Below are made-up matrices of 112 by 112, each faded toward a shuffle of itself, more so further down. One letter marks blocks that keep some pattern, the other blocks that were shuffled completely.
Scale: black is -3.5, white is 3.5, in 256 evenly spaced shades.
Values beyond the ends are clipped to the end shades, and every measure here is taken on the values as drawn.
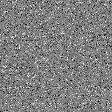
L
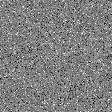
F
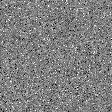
F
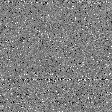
L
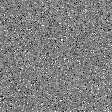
F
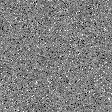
F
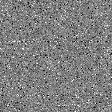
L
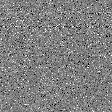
L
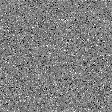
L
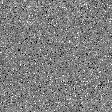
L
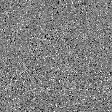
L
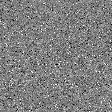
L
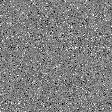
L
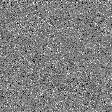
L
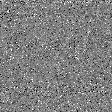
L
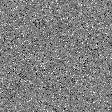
F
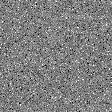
F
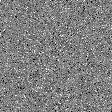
F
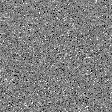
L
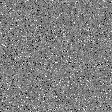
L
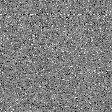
L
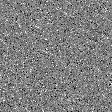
F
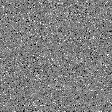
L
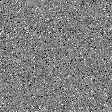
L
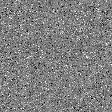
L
